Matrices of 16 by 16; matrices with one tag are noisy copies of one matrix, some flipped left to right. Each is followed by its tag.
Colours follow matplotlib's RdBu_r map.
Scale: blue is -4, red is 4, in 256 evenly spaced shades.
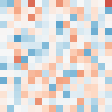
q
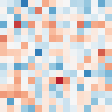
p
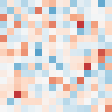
p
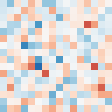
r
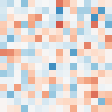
p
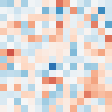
p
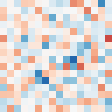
r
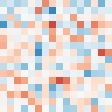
p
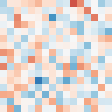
r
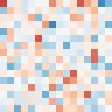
q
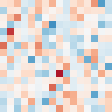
q
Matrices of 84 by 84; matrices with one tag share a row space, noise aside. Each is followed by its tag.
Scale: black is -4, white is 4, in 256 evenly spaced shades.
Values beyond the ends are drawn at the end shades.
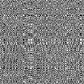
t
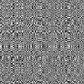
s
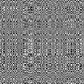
t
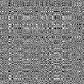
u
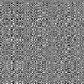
s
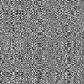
s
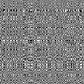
t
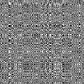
u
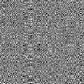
t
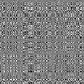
t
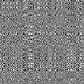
t
